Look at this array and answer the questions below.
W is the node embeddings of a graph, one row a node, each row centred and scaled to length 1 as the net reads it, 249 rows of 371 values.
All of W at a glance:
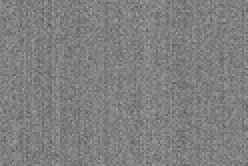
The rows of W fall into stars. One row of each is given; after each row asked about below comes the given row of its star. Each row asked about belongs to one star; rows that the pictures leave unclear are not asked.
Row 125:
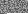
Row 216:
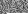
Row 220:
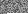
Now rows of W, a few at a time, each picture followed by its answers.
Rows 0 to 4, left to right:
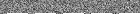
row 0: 220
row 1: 220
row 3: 125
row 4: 125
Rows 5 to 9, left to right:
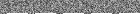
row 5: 125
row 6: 220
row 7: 125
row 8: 216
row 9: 216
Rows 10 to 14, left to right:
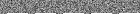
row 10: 216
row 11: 216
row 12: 125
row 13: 220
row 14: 125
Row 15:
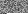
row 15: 125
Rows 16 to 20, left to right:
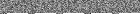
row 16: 125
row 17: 216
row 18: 220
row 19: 220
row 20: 220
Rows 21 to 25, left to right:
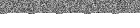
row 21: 220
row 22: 220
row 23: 216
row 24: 216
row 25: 220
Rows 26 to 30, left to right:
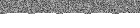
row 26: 216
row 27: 125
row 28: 125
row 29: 125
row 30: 125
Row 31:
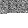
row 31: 125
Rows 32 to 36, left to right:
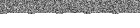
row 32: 125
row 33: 125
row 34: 220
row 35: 216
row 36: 125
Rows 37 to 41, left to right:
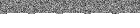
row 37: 220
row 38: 220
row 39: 125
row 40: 220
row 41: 125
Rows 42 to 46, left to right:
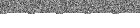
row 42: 216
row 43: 216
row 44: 125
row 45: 216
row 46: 125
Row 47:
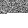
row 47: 216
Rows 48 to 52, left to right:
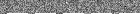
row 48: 125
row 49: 216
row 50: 125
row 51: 125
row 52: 220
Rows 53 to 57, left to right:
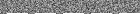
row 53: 216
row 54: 216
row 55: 125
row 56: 216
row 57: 220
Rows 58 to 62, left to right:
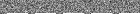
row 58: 125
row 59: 216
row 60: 220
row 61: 125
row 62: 125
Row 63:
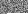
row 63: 216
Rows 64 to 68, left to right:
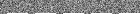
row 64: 220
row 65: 125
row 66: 125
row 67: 216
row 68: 125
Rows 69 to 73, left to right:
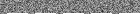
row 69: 125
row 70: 220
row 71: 220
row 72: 216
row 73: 220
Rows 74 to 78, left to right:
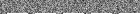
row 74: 220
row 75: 125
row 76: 220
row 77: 220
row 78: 220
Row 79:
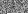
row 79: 220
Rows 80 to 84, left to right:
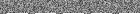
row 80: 216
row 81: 220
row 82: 216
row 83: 220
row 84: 220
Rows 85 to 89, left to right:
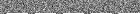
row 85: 216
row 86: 216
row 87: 220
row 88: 216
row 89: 216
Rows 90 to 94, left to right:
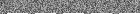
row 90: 220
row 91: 125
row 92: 220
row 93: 216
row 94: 125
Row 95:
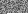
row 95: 220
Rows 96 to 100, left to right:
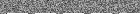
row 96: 220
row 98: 125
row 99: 125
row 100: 220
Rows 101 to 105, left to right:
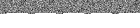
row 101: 216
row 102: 216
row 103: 220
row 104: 125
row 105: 216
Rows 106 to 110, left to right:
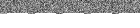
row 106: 125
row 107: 220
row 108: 216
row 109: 125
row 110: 220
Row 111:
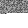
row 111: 125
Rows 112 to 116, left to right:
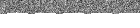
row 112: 220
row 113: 220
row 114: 216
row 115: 125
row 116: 125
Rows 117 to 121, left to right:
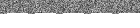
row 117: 220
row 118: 216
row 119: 216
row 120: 216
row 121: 220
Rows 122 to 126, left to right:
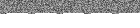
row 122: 125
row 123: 125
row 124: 220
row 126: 220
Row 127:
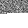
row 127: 220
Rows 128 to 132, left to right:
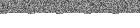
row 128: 216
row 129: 220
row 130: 220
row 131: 125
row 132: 220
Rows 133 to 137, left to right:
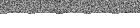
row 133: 125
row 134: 220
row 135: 125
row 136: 216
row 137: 216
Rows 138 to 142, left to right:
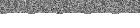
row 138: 125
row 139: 220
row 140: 216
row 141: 220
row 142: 125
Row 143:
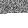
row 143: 216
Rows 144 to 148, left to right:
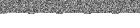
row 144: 220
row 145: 220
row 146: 216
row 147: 216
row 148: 220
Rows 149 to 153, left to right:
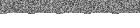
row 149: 220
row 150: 125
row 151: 125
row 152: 216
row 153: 125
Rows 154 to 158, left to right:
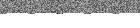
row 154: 216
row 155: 216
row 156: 220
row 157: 125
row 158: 125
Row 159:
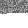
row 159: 216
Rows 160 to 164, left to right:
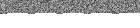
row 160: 220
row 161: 220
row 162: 125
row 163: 216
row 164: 216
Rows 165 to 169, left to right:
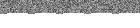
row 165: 125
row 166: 125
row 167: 125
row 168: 125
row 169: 125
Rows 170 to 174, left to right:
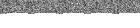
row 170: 125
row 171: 216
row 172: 125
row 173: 220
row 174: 220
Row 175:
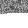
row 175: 220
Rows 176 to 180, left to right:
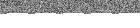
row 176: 125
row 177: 216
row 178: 220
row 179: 125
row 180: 216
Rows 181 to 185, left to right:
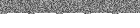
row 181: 220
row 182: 216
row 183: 125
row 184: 220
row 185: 216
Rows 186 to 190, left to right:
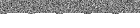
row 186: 216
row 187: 220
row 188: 216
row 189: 216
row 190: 125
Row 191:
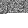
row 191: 216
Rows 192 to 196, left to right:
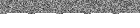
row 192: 216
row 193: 125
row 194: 220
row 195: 125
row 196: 125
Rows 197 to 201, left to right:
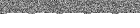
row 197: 220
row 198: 125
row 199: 216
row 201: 216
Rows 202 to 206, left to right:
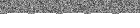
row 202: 125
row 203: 220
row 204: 216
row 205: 125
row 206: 125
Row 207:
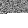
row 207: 220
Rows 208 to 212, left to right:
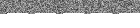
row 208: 220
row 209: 125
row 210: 125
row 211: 216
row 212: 125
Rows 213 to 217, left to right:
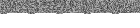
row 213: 125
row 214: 125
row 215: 125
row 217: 216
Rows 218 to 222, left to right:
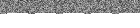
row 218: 220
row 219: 125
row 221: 125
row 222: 125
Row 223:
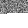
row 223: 125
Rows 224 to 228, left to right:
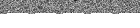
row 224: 216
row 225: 220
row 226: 220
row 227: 125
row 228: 125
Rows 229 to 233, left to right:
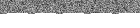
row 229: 216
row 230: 125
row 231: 216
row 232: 216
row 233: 220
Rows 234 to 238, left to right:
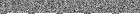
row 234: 220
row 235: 216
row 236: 216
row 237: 216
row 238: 125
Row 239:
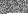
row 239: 125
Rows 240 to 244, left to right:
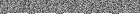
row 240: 216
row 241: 220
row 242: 220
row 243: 216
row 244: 125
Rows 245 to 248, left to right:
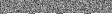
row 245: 216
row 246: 125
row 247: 125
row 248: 220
